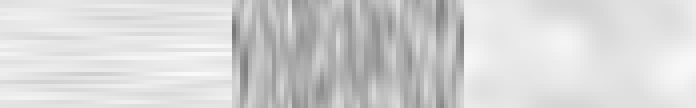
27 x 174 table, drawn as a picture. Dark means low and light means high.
It is made of 1 by 3 panels. Panel 1,1: very high, streaked across, faint in contrast. Panel 1,2: high, streaked downward. Panel 1,3: very high, smooth, faint in contrast.
